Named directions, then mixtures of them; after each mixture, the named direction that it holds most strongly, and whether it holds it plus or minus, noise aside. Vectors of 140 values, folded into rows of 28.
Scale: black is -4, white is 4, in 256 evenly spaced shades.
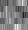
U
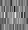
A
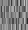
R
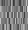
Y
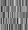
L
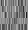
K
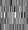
A, plus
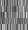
K, minus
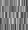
R, minus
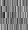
K, minus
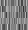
K, plus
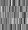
R, minus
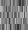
Y, plus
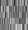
L, minus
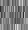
A, minus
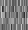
R, minus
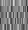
Y, minus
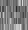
U, plus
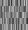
R, plus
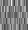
R, minus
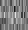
A, plus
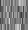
Y, minus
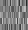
R, minus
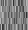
K, plus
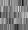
U, minus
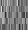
K, plus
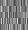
L, minus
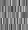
R, minus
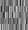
L, plus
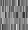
R, minus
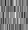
A, plus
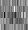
A, minus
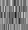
A, minus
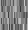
L, plus
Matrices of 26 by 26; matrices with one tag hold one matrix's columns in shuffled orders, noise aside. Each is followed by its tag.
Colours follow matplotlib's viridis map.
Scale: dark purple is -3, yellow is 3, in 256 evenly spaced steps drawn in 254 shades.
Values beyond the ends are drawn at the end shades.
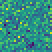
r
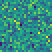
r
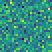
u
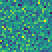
u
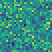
r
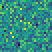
r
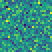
u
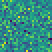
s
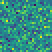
u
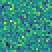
r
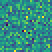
s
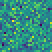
r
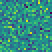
u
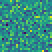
s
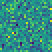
r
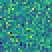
r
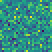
s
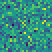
r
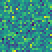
s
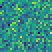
r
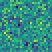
r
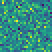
u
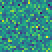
u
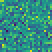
s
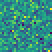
s
